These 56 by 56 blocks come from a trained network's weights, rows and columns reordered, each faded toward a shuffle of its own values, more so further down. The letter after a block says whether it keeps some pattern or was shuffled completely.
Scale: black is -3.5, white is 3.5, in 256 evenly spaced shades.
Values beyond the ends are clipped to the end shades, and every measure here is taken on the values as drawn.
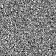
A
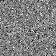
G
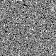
G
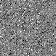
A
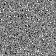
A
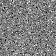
G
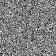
G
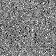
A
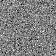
G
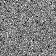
G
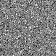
G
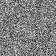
G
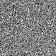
G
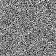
A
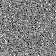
G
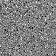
A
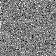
G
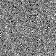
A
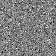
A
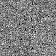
A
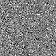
A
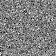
G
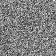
G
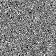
G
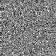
A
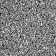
G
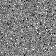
G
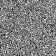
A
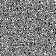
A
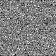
A
